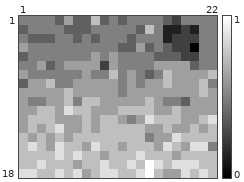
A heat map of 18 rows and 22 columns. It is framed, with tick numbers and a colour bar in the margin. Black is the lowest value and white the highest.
There is an overall slope up to the bottom. No single row or column stands out from its neighbours. In the top right lies a patch that is lower than the rest. The top right is the ninth with the lowest average. No regular stripes run through it. Overall the values sit about 60% of the way up the scale.
